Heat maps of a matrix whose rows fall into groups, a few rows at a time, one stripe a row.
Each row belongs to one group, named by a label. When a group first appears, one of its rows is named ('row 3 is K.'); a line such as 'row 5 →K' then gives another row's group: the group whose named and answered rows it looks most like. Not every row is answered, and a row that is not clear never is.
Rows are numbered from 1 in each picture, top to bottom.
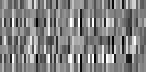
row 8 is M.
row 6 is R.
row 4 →M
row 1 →R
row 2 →M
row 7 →M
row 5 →R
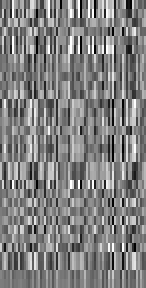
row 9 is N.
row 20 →N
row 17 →R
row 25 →R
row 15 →M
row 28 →N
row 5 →M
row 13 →R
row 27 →M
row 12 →R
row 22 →N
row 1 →M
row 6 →M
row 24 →N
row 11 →N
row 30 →R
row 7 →N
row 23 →R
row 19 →N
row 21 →M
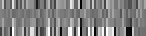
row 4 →M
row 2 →N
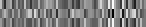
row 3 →N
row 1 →N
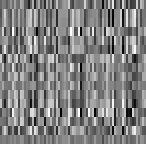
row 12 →N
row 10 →M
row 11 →N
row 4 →M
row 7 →N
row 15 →R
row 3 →R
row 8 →M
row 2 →R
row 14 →N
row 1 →N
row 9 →N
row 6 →R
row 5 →R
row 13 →M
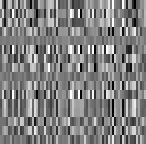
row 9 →N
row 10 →R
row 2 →M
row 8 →M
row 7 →R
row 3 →N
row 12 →R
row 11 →M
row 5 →N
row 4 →R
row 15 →R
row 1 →N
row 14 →N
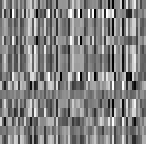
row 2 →M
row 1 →R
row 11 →N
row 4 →R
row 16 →N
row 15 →N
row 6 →R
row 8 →R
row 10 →N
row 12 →R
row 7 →R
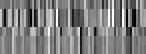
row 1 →N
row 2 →N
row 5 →M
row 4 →M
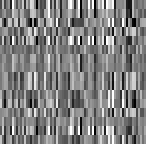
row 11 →N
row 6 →N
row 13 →R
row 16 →N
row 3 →N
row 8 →M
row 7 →M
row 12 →N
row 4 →R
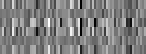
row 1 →M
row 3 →M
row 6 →M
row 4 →M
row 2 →N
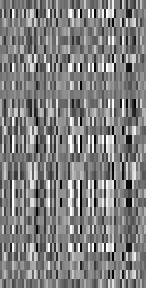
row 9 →N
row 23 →M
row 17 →M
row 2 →M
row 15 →R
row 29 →R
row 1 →N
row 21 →M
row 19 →R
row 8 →M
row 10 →M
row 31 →R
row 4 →N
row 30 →M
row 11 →N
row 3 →R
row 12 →N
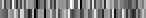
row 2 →N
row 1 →M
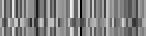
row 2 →M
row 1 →M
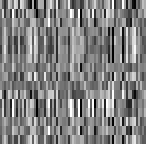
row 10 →N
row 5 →R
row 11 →N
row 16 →R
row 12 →M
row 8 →M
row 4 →R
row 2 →M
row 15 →M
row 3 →M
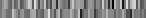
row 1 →R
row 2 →M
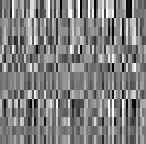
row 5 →R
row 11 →R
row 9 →N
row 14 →N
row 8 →R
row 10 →N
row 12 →N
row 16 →N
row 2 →M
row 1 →M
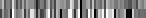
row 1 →M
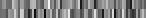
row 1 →M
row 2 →N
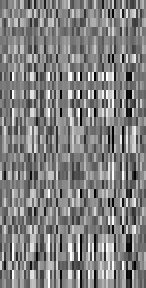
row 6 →N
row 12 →N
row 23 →R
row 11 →M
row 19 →N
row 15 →R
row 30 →N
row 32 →M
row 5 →N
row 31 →M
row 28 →M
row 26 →R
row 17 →R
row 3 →N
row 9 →M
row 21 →N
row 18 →N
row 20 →N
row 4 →N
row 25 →N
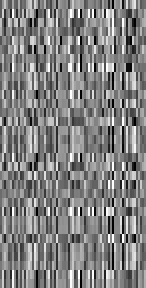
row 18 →M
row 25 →R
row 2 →M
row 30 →R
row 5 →M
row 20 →R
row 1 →R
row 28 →R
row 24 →M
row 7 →M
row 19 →N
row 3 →N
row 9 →R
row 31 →M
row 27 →N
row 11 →M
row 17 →R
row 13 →N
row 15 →R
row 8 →M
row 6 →N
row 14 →N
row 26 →R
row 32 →M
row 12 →R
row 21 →N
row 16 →R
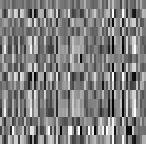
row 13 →R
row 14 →N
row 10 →N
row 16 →N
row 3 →R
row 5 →R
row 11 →R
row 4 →N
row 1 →N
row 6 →R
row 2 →N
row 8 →R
